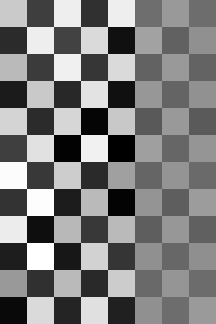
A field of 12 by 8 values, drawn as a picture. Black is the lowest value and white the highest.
The right part is calmer, past a seam about 60% of the way across. The centre is the ninth with the lowest average. The field is checkered.
